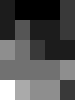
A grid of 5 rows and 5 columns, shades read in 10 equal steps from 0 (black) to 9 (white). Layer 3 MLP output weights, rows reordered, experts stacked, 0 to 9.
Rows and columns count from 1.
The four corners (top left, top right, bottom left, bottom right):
1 2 9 2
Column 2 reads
0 3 4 4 6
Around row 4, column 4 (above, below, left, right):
1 5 4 5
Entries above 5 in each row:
0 0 0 0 2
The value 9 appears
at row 5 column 1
